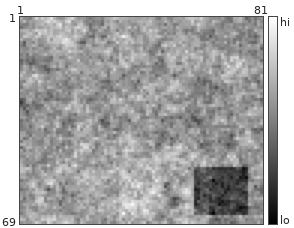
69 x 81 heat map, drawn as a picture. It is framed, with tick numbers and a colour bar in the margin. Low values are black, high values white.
Ninth with the lowest average: bottom right. Average level on the scale: 60%. Stripes: none. Grain: blotchy. Ninth with the highest average: bottom middle. Odd patch: lower, in the bottom right.
